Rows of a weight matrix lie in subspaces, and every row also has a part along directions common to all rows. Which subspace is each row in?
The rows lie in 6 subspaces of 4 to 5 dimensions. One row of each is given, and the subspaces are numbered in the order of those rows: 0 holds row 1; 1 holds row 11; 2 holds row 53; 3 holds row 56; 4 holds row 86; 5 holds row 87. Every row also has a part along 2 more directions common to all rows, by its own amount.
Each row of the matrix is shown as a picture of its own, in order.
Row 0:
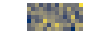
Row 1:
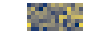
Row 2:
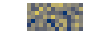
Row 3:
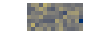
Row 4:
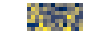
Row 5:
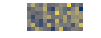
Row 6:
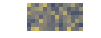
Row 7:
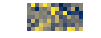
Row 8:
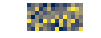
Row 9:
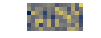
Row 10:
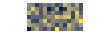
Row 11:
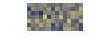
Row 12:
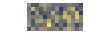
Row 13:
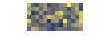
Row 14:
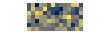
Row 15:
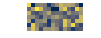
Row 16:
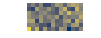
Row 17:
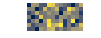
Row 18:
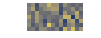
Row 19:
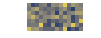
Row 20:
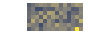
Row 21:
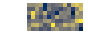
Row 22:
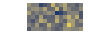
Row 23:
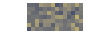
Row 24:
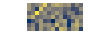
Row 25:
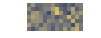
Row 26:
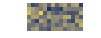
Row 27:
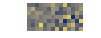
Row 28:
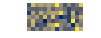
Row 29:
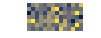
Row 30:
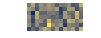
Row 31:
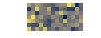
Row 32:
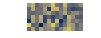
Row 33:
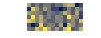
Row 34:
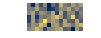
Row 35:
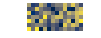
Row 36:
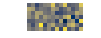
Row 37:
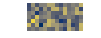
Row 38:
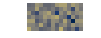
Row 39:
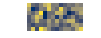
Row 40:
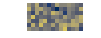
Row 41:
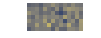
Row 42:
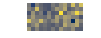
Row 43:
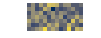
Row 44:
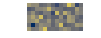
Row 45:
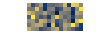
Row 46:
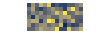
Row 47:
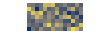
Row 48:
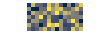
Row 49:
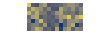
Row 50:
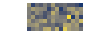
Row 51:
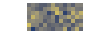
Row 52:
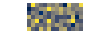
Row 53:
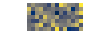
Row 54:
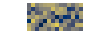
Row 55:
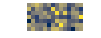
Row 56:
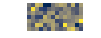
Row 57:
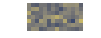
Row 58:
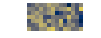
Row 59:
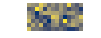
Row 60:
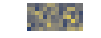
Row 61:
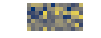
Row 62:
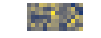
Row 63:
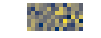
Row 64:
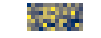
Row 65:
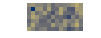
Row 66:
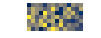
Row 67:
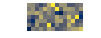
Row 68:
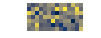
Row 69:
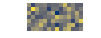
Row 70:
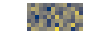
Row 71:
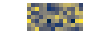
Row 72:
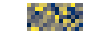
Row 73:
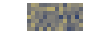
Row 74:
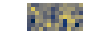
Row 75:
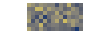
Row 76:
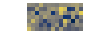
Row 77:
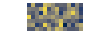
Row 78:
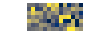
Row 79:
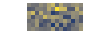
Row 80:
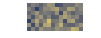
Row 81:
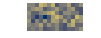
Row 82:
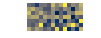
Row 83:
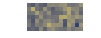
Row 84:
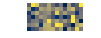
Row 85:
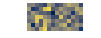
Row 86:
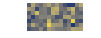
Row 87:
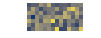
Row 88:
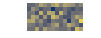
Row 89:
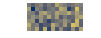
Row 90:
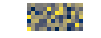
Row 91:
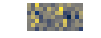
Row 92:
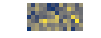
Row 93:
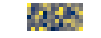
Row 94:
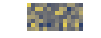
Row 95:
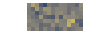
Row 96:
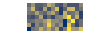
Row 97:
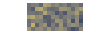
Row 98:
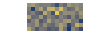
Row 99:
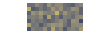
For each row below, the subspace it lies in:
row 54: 5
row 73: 1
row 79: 5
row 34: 2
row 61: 1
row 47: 1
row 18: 2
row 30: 2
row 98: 4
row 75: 4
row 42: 0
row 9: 0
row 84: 2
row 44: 4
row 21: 3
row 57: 3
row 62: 4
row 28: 4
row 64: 3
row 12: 2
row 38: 0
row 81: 4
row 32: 5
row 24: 5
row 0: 2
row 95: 5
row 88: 4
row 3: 3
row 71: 3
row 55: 1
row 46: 5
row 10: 3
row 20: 4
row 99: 1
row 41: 5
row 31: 4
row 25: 0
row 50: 0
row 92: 2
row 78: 2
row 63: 2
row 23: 4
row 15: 0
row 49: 0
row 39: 3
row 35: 1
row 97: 3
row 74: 0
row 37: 5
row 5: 3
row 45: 3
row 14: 1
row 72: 0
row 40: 5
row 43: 4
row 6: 0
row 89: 1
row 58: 3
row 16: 1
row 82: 2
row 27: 2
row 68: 5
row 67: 5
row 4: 4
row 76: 5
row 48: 1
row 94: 0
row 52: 1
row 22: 5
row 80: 4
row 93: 3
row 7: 0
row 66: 3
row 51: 0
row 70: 1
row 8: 5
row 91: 1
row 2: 5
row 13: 3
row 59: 4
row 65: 3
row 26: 1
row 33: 4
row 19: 2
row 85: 4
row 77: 3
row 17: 0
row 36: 2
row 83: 0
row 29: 0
